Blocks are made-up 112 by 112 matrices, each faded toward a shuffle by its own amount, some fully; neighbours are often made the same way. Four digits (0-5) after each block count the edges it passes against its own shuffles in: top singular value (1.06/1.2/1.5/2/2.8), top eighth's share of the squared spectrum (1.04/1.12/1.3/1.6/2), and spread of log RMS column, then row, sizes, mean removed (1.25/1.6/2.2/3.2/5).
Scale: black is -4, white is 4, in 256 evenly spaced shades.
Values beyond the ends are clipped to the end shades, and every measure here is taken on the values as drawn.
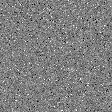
0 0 0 0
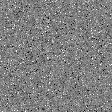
2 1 0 0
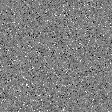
2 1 0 0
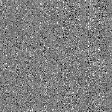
2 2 3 0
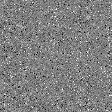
2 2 2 0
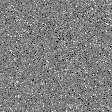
0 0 0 0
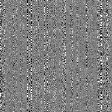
4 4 4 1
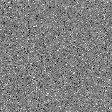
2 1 1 0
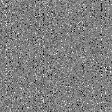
3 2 3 0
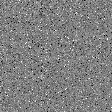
1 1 0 0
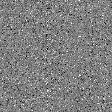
2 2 2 0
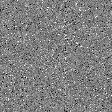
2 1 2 0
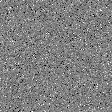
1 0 0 0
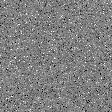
0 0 0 0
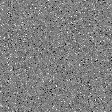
1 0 0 0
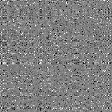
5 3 2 2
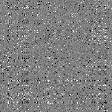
4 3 2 2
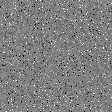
2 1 0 0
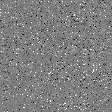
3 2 1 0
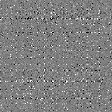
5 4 2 3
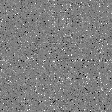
3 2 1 1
